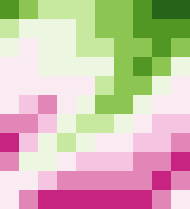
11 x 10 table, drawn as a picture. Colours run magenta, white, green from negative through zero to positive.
Calmest part: top middle. Average level on the scale: 50%. Ninth with the highest average: top right. Slope: up to the top. Roughest part: bottom left. Grain: diagonal, up to the right.
